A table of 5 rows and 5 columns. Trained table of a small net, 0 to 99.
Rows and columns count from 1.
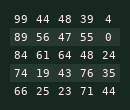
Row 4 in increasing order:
19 35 43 74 76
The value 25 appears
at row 5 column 2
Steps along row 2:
down down up down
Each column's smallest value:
66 19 23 39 0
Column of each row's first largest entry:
1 1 1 4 4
